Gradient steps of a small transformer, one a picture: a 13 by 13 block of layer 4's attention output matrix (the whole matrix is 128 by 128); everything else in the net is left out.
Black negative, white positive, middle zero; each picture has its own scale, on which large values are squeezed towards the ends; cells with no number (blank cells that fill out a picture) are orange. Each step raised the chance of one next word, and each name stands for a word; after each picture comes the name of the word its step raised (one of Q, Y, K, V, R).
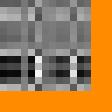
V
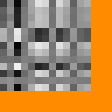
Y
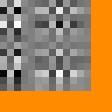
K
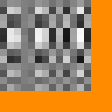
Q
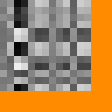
Y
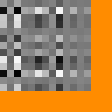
K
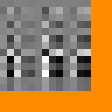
V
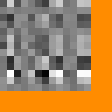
K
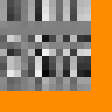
V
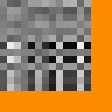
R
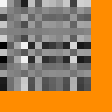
R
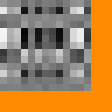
Q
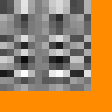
K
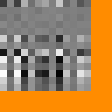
V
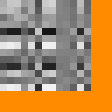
Y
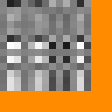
R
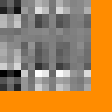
K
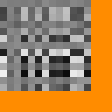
V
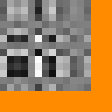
V
